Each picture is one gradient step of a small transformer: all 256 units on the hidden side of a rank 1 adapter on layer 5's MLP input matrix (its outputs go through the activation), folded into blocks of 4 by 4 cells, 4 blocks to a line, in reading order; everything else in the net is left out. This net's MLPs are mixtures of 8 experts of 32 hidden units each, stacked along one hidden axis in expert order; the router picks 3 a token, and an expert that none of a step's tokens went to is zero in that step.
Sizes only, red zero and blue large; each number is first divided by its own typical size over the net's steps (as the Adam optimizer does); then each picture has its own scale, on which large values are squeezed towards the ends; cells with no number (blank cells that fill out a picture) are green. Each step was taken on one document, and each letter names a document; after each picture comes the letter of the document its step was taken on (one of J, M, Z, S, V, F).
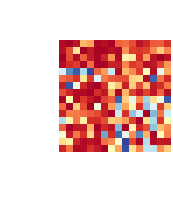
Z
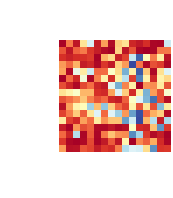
Z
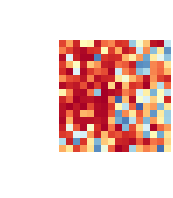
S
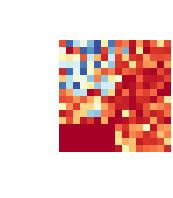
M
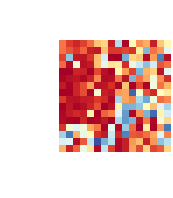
S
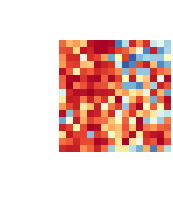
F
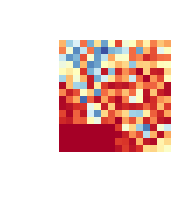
M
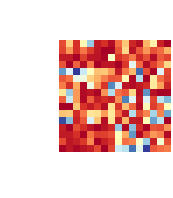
Z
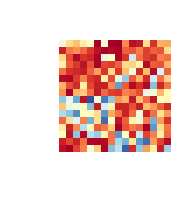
F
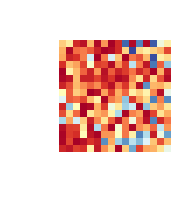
F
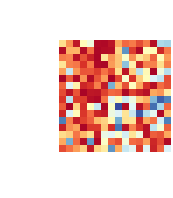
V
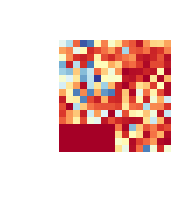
Z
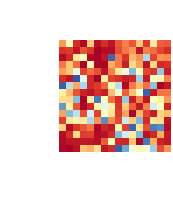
F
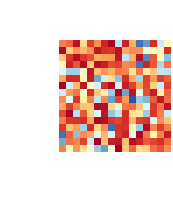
V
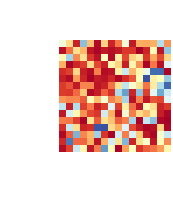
F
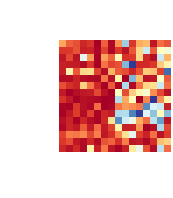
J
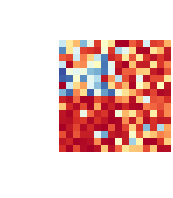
M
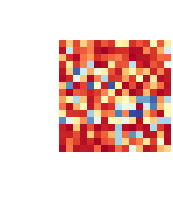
Z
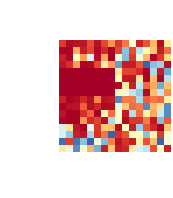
S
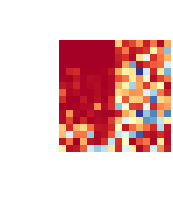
J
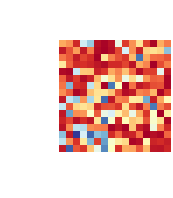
V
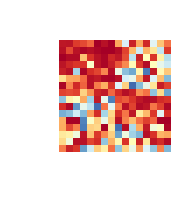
F
